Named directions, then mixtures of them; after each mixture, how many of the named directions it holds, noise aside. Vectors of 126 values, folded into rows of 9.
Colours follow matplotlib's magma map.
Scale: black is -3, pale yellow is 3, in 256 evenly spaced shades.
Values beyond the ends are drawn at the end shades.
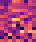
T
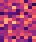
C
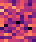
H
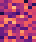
two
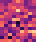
two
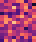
one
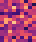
one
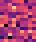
three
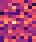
one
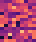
three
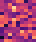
three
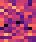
one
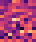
one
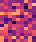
one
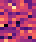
three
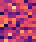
three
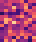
one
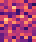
one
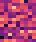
three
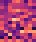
one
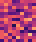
two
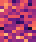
two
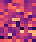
two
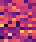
three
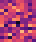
two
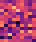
two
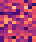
one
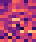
one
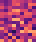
two
